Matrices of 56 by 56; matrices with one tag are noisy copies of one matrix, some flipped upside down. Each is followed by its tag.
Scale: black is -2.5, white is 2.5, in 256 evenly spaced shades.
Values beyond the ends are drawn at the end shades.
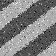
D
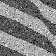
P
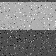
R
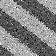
D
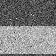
R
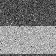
R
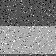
R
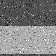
R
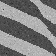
P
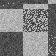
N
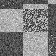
N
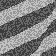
P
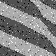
P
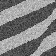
P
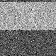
R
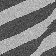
P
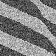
P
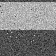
R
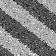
D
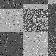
N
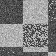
N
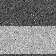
R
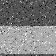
R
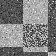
N
